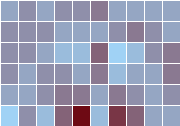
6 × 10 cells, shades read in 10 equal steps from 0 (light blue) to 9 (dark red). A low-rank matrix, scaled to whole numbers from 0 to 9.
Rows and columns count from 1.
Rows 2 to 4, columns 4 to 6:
2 2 2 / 1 1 5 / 3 2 4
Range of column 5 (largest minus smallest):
8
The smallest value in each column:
0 2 1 1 1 1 0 1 2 2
